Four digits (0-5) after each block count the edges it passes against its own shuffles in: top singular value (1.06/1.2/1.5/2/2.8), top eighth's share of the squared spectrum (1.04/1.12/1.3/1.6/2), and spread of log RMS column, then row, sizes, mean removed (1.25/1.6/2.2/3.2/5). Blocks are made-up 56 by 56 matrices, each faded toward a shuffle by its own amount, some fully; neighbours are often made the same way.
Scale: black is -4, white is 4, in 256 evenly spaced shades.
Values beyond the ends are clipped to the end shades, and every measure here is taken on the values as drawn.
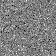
1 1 0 0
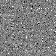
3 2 1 0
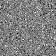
2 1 0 0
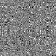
4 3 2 2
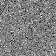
1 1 0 0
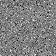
2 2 0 0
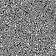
0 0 0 0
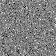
1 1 0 0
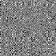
4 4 2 2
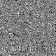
3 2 1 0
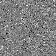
2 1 0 0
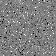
0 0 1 0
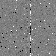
3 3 1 0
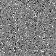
1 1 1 0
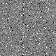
1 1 1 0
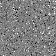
1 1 1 0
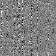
2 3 3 0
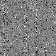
2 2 2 0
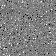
0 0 0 0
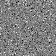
0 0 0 0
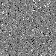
0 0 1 0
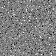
0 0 0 0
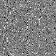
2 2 2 0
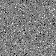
0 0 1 0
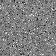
0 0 0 0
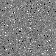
1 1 0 0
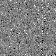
1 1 2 0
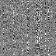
1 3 3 0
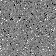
0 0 0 0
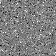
0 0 0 0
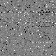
3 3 1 1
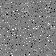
2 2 0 0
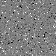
1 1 0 0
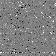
3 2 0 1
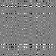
5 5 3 3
